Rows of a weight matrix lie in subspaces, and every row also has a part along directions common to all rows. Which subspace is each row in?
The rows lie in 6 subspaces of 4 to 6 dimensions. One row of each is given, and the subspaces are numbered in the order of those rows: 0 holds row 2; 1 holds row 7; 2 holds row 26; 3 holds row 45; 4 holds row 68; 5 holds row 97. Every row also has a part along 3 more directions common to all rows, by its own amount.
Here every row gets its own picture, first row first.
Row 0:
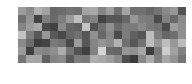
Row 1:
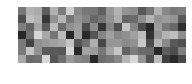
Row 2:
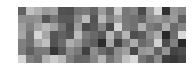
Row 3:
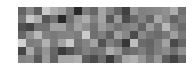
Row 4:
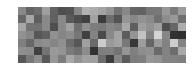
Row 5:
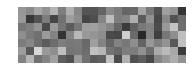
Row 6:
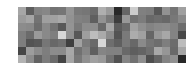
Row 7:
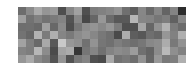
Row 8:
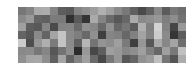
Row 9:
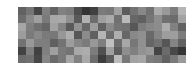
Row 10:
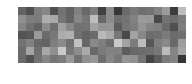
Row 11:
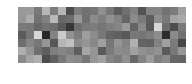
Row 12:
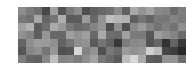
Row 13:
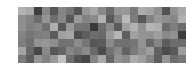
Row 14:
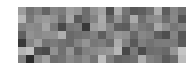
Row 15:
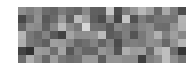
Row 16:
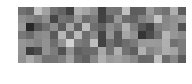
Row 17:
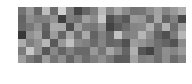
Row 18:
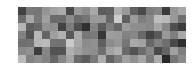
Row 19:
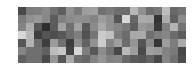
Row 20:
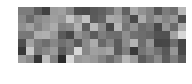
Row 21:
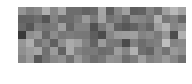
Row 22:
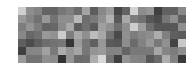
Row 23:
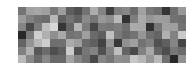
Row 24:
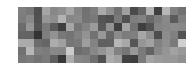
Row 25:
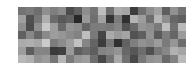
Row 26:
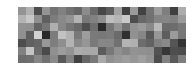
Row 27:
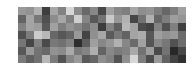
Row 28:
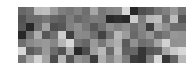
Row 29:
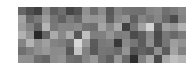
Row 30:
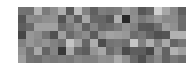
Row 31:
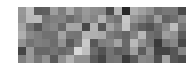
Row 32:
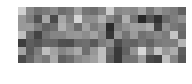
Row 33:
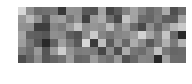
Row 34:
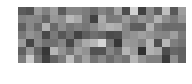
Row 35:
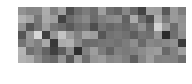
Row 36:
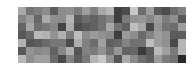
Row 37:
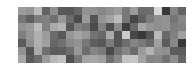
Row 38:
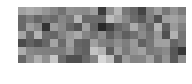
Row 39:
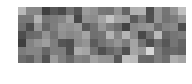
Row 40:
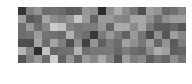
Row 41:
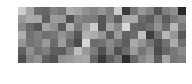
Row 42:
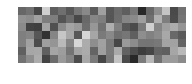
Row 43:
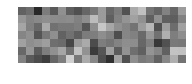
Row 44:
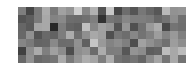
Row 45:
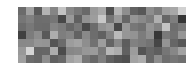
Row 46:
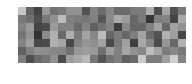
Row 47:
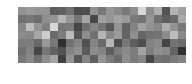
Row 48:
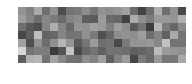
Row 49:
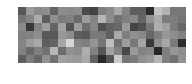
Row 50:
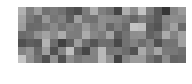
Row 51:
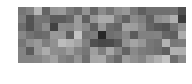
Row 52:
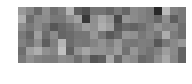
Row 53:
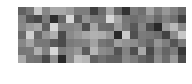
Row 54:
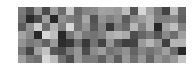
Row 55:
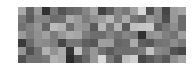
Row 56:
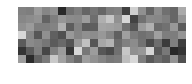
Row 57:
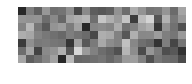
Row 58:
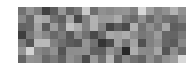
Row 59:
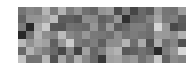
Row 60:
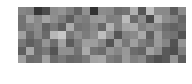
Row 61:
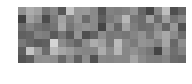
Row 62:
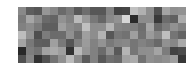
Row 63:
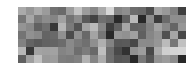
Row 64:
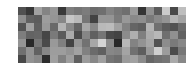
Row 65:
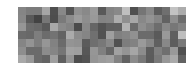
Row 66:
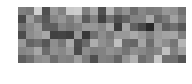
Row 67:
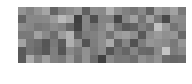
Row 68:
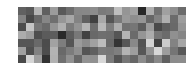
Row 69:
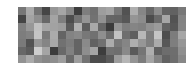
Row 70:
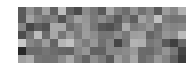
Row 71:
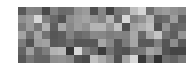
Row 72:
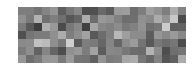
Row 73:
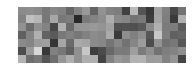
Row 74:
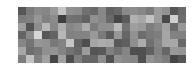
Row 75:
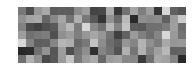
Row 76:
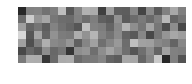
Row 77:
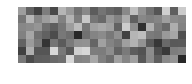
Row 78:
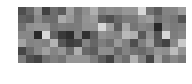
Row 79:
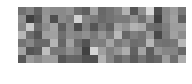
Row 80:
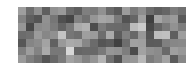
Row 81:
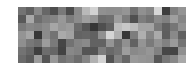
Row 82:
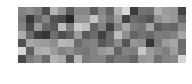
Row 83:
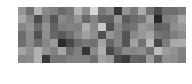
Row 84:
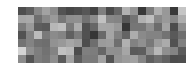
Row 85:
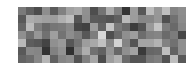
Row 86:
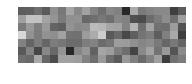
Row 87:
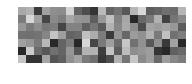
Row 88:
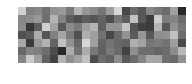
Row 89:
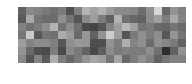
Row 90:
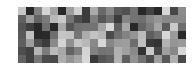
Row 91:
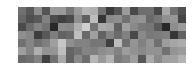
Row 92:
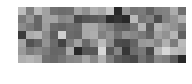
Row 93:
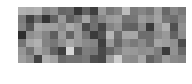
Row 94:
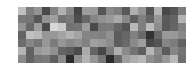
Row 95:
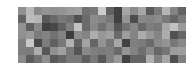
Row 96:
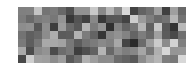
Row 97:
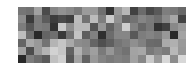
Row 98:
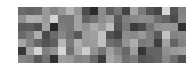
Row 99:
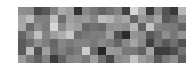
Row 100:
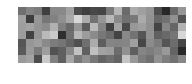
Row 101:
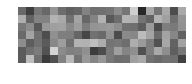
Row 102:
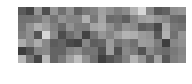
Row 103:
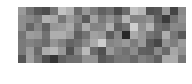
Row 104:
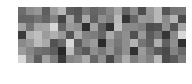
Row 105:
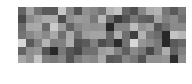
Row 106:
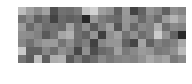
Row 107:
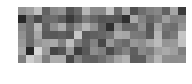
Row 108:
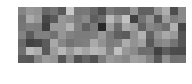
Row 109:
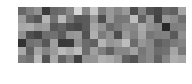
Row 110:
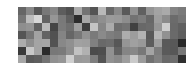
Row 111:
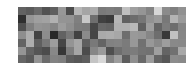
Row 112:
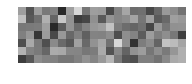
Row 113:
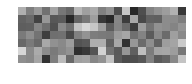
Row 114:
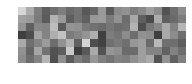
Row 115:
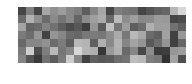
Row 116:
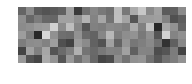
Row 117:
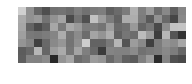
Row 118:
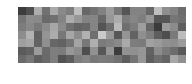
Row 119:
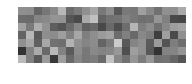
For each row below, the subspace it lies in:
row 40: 4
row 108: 2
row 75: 3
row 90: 0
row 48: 4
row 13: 1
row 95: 4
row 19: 4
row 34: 4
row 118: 1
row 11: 2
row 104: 1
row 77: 1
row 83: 5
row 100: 1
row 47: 5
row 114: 4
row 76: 3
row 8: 1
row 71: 0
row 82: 5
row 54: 2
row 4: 1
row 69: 3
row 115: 3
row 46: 0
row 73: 0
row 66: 2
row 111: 1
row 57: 4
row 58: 0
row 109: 3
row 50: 5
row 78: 2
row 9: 5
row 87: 4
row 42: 2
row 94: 0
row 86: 3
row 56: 0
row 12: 0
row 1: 2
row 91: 5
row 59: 4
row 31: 4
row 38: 2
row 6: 5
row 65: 3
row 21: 3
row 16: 3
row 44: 4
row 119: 4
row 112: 3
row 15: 3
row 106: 1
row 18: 3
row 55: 0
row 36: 5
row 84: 4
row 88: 4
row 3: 3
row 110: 0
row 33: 4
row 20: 1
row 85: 5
